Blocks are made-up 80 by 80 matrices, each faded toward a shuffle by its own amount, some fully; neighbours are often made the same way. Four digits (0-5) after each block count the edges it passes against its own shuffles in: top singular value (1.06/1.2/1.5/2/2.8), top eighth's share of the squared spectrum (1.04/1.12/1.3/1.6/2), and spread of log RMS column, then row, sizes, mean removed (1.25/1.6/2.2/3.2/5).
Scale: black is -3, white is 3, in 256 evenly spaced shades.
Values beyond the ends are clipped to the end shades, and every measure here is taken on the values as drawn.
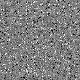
3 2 1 0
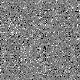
3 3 2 1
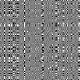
5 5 4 3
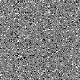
3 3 2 1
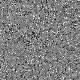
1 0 0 0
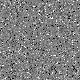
1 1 0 0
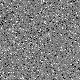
0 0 0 0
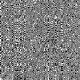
4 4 3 2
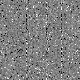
3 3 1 0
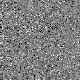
3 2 1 1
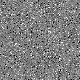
3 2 1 0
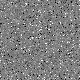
0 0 0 0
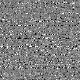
2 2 0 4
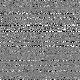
3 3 0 4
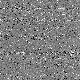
1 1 0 2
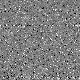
1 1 0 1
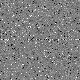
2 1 0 0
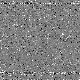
2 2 0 2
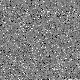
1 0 0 1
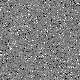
0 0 0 0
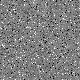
0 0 0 0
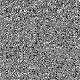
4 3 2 1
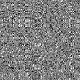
4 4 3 2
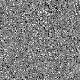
3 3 1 1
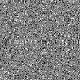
4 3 1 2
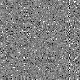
4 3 2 1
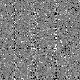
4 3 2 1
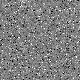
2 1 0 0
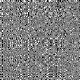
4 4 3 3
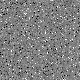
0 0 0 0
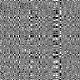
5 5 4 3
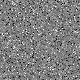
2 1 0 0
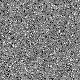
1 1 0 0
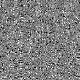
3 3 1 1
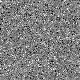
1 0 0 0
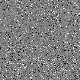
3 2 0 1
